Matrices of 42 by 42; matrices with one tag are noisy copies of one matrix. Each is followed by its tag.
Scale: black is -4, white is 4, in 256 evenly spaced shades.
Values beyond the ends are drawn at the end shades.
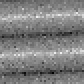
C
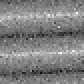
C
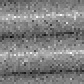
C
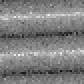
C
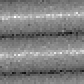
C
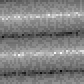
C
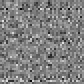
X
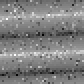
C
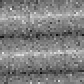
C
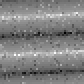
C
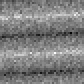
C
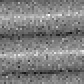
C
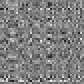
X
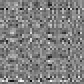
X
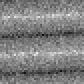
C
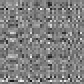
X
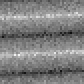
C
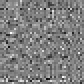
X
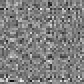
X
